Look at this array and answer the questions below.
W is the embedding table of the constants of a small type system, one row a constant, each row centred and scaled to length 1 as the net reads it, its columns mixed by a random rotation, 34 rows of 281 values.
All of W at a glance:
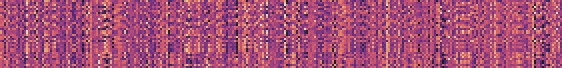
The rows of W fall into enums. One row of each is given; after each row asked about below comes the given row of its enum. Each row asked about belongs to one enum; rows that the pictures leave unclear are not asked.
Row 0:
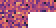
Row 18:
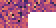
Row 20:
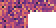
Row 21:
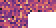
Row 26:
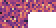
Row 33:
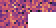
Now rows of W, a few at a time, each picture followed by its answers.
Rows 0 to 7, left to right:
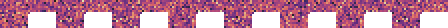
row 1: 26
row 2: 21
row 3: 20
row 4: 21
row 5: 18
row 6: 20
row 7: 26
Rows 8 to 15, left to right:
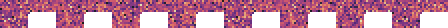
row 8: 21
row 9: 33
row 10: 18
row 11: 0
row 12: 21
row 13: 33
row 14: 20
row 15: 26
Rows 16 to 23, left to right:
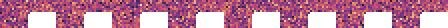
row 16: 26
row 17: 0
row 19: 21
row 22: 0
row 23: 21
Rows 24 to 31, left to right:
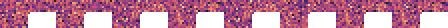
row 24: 0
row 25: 0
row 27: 33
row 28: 26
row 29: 18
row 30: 33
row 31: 33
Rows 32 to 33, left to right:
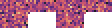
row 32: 0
